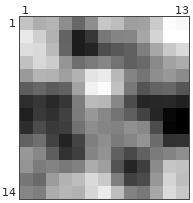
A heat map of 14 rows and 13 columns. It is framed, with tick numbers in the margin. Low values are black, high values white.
The middle left is the calmest part. No row or column stands out. The middle right is the ninth with the lowest average.
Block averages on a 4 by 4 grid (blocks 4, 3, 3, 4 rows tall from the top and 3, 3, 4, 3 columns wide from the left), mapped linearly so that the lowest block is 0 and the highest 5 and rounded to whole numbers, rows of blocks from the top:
5 2 3 5 | 2 4 3 2 | 1 2 3 0 | 3 3 2 4
